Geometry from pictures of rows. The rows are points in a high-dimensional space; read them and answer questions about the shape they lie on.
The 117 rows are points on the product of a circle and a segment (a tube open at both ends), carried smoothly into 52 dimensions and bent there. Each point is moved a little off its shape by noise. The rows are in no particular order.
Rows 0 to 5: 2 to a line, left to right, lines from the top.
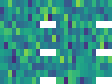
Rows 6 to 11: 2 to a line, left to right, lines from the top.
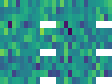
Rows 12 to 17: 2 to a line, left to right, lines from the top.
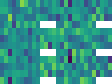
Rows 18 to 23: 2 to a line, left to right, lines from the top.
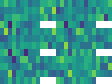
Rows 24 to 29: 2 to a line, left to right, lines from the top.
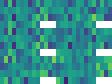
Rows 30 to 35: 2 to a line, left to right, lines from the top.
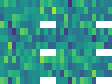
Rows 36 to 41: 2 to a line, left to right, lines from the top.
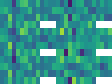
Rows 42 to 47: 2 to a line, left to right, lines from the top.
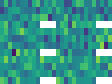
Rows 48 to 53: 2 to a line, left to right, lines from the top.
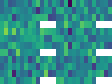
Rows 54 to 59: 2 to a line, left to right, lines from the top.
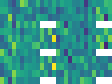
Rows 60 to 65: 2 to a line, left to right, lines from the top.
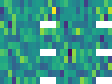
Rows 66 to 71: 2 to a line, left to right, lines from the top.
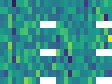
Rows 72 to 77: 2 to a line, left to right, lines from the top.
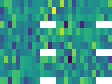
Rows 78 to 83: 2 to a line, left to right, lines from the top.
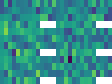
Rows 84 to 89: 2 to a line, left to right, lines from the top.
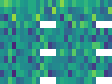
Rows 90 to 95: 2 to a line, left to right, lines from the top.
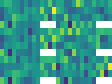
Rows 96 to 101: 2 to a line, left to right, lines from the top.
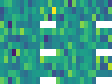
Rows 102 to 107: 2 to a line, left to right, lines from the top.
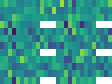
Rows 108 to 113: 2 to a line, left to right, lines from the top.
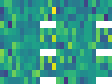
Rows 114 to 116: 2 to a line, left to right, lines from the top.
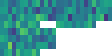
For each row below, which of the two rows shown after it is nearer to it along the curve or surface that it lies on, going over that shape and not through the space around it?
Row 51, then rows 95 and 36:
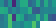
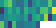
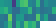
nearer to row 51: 36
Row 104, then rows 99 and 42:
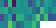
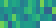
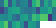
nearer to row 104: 42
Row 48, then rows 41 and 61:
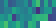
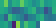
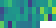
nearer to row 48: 61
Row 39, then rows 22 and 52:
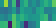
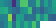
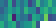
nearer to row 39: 52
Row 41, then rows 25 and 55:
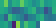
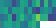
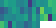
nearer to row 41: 25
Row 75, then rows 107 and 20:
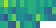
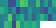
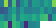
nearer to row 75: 107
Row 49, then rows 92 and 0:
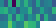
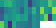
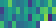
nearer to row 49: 0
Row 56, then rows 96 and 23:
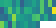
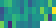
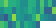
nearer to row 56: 96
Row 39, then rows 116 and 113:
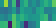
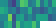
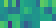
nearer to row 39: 113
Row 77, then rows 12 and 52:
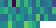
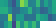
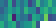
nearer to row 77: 12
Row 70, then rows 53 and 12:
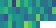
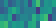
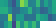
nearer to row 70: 12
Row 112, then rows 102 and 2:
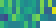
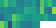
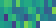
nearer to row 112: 2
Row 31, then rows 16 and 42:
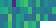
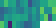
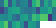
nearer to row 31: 42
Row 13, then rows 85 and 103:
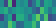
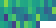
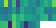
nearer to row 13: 85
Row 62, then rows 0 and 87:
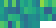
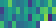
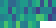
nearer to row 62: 0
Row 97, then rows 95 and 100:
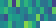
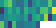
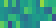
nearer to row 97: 100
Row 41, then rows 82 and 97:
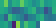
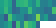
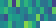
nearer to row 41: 82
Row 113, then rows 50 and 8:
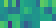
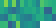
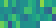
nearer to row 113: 8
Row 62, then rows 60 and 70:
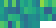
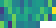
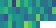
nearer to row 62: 60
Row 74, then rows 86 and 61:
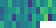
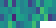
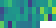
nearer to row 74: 61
